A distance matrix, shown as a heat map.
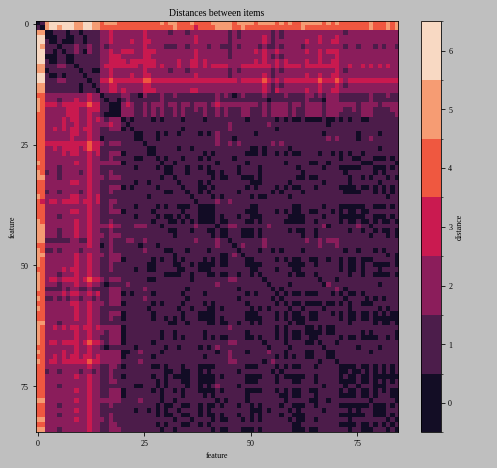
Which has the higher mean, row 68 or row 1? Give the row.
1
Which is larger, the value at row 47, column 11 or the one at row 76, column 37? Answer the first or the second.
the first
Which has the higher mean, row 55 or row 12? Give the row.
12
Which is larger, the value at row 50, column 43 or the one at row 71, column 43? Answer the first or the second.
the second
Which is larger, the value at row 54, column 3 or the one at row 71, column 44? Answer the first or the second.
the first
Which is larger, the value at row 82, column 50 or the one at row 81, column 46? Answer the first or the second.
the second
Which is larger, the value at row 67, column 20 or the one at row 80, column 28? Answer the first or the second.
the first
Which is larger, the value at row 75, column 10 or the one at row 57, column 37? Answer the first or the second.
the first
